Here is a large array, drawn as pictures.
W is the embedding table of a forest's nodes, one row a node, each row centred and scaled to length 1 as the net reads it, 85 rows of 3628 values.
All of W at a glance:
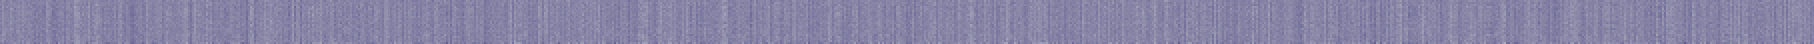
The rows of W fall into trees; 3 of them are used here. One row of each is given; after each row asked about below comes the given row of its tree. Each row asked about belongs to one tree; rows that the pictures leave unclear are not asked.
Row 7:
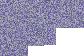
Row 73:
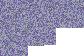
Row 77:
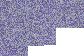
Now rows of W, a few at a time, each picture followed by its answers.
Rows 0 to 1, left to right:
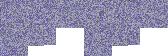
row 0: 77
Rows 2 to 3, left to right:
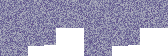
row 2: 73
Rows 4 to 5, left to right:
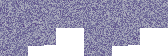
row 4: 77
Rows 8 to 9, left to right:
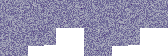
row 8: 7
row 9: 77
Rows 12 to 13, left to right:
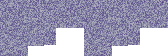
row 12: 73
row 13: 73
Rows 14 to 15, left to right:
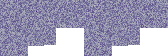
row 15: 73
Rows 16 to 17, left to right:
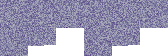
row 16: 7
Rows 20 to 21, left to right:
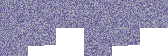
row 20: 77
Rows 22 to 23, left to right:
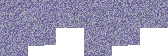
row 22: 73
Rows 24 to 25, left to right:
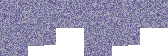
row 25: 73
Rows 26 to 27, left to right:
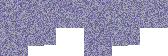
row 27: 73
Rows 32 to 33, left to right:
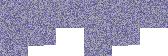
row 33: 7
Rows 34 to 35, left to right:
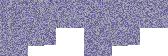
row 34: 73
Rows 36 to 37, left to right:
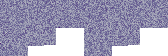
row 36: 77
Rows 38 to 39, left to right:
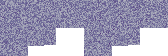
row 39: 73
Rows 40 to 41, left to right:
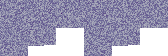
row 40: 73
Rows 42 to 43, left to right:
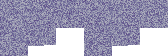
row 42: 7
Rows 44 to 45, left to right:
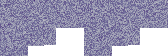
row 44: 7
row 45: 77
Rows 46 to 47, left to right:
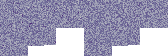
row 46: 7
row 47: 73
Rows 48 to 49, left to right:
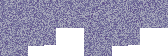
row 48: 73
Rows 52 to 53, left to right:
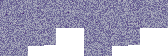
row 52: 77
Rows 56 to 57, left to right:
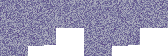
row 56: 77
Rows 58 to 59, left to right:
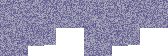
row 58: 7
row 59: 7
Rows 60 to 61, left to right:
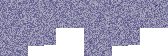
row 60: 73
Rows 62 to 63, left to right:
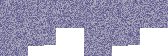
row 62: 77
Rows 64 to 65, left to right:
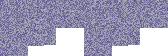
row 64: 77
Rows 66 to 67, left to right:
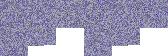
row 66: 77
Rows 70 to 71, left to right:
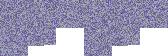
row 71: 77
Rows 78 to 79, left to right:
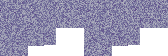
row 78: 73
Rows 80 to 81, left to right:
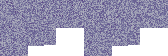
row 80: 7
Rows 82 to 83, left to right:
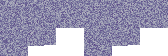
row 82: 73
